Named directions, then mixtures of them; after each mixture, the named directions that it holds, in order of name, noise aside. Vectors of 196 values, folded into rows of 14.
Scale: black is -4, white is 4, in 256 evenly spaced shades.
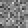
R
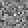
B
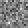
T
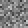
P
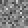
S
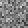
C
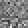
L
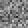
L, P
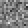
T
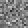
P, T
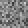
C, R, T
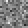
C, T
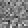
L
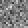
P, S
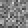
R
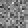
R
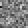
C, R, T
